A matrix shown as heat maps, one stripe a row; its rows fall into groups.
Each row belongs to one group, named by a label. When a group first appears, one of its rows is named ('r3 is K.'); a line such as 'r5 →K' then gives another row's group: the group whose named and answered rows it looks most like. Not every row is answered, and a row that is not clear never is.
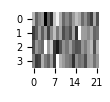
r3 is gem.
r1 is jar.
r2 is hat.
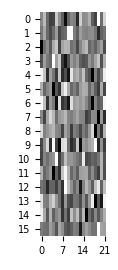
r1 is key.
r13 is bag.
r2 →jar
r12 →gem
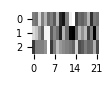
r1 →bag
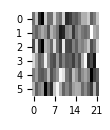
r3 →bag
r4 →key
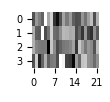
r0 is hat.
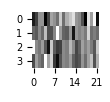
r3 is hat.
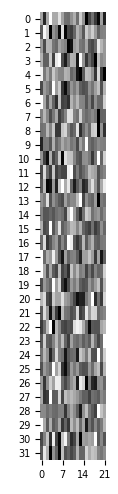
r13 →key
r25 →hat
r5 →hat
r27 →gem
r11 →key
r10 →gem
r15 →gem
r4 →bag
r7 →key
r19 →hat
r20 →bag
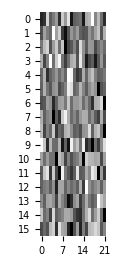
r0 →jar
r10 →jar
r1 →hat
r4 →key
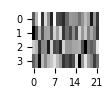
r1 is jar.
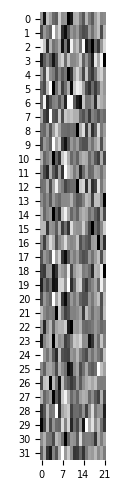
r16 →gem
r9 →hat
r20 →hat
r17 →hat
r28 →jar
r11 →gem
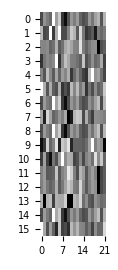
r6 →hat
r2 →key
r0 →hat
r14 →hat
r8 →hat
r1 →gem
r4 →jar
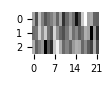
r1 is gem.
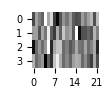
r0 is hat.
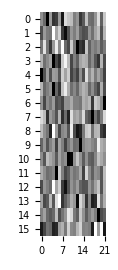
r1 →hat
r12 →hat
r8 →bag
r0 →gem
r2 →bag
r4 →jar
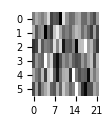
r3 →hat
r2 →jar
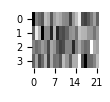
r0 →jar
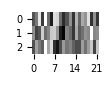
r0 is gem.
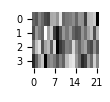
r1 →hat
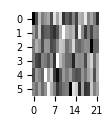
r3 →gem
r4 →hat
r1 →key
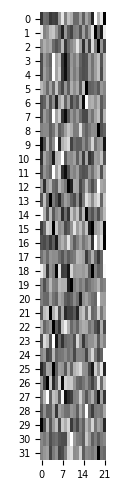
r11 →hat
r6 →jar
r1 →bag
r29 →jar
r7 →hat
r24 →bag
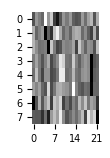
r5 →key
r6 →jar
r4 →key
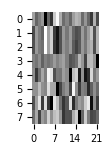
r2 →hat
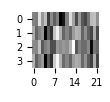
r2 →key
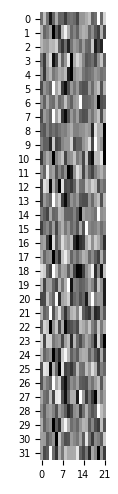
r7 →hat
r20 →jar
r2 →bag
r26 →hat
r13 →hat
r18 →bag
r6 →key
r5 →hat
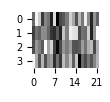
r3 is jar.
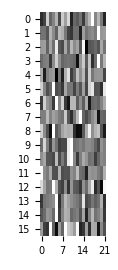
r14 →jar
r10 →key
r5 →bag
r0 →jar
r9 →key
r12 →bag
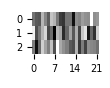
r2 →gem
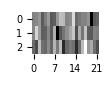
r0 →key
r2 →jar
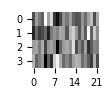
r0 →hat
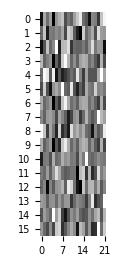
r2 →jar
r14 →hat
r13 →bag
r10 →jar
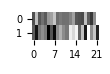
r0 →bag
